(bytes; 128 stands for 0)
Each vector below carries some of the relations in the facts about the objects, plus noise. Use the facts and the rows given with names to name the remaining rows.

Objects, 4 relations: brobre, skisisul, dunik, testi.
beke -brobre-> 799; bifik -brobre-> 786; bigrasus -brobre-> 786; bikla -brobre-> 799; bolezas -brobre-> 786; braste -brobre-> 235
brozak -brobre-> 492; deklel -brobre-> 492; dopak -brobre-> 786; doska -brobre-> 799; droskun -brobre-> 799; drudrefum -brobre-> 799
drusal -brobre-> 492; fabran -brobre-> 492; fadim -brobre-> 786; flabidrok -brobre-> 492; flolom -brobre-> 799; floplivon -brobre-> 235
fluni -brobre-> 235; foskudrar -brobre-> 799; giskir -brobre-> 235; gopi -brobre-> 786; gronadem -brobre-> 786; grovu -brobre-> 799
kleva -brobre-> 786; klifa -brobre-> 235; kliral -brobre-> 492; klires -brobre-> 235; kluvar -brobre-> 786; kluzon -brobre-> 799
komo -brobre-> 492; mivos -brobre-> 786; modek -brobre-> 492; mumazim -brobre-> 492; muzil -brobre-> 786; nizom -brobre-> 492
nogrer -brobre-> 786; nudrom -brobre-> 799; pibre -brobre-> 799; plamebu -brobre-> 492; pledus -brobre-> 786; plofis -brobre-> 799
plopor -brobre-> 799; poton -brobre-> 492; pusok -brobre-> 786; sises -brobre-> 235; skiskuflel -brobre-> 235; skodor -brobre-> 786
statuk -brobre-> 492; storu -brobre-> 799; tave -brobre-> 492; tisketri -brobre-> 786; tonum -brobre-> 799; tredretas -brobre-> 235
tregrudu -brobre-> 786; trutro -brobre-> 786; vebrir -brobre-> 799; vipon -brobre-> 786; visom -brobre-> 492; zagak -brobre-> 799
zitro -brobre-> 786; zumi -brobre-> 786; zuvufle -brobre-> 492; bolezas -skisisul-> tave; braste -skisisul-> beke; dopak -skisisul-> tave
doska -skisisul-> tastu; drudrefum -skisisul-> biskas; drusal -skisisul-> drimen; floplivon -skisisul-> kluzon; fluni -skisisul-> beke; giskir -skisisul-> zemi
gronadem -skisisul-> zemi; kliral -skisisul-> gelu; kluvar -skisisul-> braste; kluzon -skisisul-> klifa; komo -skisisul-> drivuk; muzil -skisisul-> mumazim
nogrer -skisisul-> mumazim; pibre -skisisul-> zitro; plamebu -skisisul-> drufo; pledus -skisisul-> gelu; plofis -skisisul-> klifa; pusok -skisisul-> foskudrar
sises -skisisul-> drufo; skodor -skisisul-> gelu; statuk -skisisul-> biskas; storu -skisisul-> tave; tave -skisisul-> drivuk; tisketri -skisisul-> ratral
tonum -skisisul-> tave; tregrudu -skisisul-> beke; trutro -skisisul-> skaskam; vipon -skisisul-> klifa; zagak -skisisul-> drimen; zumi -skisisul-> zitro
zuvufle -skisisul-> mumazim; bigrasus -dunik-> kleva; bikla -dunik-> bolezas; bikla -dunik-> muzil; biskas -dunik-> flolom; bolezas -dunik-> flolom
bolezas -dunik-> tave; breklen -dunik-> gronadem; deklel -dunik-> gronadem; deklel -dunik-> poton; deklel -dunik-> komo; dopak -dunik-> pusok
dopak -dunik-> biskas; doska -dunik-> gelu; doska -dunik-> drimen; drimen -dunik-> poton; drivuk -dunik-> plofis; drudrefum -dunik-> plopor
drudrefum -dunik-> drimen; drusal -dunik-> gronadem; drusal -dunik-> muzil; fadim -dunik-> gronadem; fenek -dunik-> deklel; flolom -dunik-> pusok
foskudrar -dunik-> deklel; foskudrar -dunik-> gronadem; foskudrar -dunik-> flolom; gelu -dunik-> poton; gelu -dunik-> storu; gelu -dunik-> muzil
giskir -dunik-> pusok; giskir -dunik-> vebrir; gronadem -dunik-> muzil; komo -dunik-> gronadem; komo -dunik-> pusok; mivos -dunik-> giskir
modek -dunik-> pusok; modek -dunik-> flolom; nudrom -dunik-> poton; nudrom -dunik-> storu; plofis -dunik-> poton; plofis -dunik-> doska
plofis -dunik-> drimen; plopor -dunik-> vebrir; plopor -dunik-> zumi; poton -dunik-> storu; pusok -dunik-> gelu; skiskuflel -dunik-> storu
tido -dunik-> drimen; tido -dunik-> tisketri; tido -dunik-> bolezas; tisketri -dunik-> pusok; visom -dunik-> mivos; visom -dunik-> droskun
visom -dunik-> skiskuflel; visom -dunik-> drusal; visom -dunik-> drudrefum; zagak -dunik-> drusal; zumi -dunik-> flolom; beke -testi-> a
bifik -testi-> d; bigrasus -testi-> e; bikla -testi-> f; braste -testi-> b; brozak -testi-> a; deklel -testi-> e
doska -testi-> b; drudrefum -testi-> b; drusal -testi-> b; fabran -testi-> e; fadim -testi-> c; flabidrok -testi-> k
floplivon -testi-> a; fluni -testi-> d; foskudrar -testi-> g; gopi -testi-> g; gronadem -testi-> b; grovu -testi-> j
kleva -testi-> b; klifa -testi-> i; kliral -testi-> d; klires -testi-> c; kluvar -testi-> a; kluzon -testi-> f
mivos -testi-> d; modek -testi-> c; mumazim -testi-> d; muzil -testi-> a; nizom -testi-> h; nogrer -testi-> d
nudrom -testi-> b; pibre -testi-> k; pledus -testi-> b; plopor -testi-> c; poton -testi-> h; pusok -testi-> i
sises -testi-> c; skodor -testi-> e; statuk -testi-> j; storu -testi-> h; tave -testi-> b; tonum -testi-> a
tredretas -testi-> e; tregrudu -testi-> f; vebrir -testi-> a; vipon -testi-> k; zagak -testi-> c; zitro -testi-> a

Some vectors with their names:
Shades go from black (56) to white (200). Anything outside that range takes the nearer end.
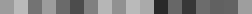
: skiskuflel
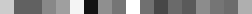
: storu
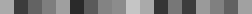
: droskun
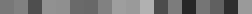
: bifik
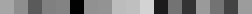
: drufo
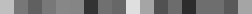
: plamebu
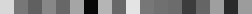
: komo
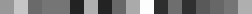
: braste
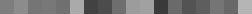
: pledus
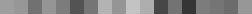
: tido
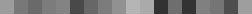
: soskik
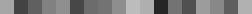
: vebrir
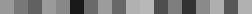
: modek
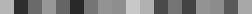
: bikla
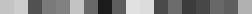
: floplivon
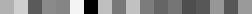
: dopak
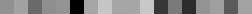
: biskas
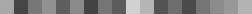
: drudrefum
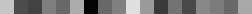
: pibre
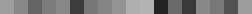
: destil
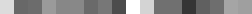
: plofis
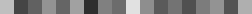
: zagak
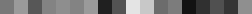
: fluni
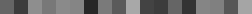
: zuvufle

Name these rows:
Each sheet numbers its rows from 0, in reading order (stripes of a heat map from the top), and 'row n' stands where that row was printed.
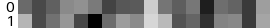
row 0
kliral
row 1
deklel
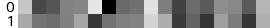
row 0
tonum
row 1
nizom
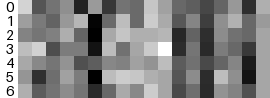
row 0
drusal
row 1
flolom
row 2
gelu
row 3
klifa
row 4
fadim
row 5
foskudrar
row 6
visom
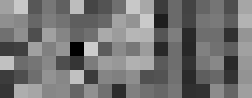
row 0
sises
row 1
kleva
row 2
mivos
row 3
zemi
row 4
breklen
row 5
nogrer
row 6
giskir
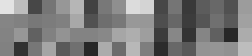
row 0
trutro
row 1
skodor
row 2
gopi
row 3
doska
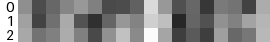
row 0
statuk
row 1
nudrom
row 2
poton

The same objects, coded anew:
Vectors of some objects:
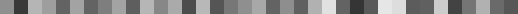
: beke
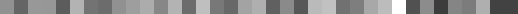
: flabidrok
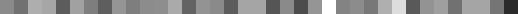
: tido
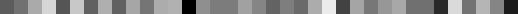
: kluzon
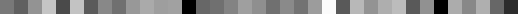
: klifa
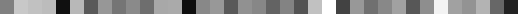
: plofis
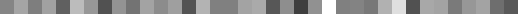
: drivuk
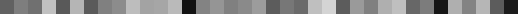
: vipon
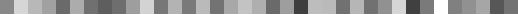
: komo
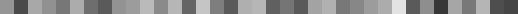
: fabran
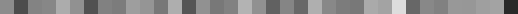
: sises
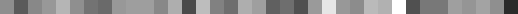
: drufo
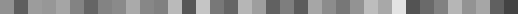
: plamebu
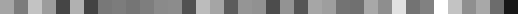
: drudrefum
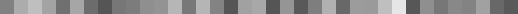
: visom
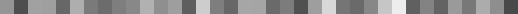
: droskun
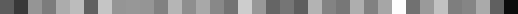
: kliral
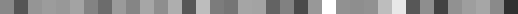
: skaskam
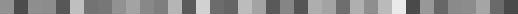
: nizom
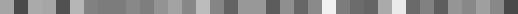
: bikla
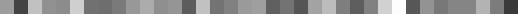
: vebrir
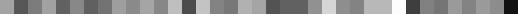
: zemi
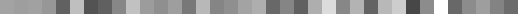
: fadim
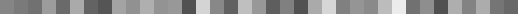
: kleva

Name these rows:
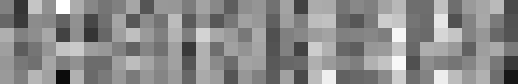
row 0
zagak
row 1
fluni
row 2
gronadem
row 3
storu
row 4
zitro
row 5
doska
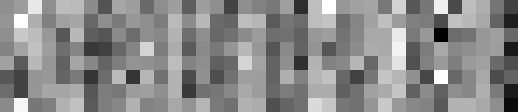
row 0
drimen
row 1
zuvufle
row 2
skiskuflel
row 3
giskir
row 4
modek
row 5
braste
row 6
floplivon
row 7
nogrer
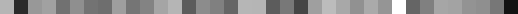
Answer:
biskas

